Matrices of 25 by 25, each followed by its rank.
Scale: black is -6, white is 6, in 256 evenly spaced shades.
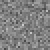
full rank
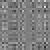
two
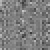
five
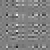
two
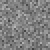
full rank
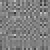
three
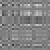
two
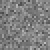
full rank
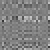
two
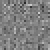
five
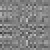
three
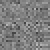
five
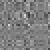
three
